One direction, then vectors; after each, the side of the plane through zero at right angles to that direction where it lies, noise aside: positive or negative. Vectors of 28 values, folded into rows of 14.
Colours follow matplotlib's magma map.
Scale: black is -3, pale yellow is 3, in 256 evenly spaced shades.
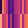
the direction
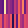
positive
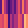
positive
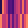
positive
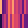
negative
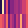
positive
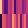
negative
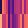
positive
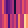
positive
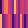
positive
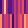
positive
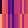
positive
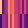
negative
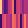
negative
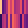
negative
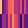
negative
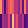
negative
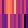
negative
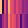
negative
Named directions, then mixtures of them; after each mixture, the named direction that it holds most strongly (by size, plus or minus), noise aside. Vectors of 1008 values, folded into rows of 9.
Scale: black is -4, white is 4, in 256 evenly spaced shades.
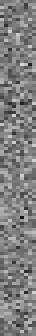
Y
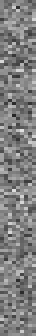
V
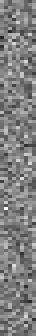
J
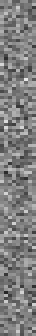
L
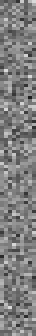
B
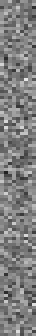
L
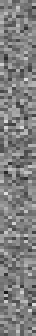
L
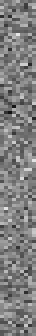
Y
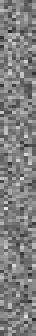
J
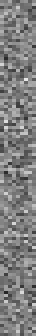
L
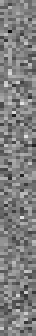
Y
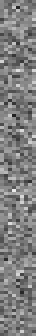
V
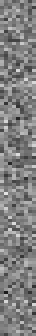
L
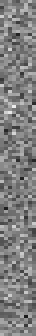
Y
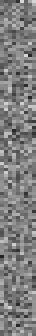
B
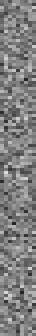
L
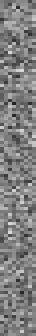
V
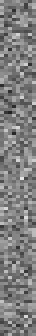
Y
